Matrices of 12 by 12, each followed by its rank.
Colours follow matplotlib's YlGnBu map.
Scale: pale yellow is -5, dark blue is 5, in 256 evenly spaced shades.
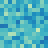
full rank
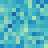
full rank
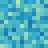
full rank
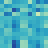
two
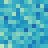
full rank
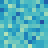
full rank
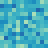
full rank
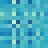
two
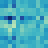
two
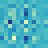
two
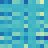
two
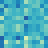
two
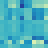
two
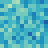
full rank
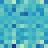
two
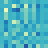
two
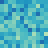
full rank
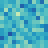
full rank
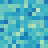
full rank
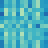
two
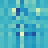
two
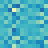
two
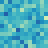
full rank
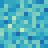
full rank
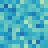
full rank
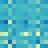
two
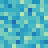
full rank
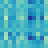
two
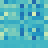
two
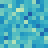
full rank
